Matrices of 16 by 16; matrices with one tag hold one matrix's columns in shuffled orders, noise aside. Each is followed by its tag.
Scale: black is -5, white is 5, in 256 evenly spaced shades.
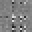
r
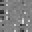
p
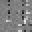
p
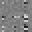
r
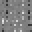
p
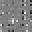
p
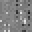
p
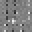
p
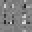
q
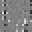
p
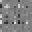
q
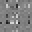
q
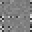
r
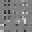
p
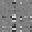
r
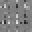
q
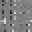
p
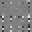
r
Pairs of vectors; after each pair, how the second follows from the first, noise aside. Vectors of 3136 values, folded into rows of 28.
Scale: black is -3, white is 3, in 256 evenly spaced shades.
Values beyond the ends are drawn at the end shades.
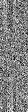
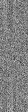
shrunk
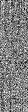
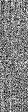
negated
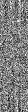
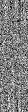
negated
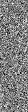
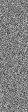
shrunk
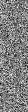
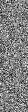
negated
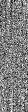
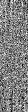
negated
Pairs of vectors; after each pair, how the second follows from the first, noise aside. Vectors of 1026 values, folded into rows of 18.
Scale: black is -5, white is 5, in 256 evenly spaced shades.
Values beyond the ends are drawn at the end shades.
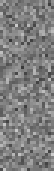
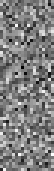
scaled up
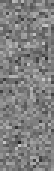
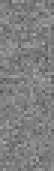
shrunk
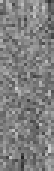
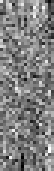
scaled up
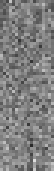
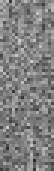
negated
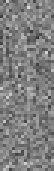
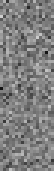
negated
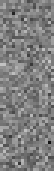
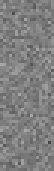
shrunk
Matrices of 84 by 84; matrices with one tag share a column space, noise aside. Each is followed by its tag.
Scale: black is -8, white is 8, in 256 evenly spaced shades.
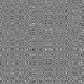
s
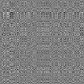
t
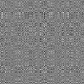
t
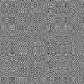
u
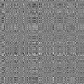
u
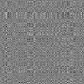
t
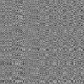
s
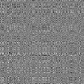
u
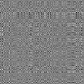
t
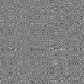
s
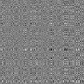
s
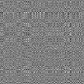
t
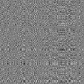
s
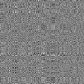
u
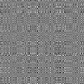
u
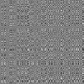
s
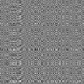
s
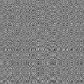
s
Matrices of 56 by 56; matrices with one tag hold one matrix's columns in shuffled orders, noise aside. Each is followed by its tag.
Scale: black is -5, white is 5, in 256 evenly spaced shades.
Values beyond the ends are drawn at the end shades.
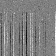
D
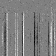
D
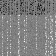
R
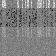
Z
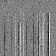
D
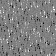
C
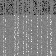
R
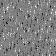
C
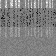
Z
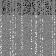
R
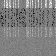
Z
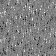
C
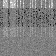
Z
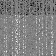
R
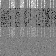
Z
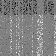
R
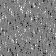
C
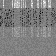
Z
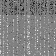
R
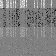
Z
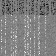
R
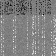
R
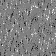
C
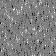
C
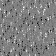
C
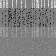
Z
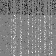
R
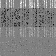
Z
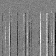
D
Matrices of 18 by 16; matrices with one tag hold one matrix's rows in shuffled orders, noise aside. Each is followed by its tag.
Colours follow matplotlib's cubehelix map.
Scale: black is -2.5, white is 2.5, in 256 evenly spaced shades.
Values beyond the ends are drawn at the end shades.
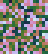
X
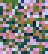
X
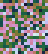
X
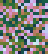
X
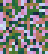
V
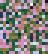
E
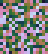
V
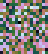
E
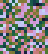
V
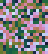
X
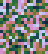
V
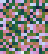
V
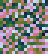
X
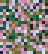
E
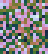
E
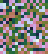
V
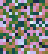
V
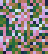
E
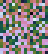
E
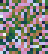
E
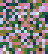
E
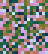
V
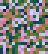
V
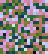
X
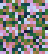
X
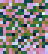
X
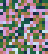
X
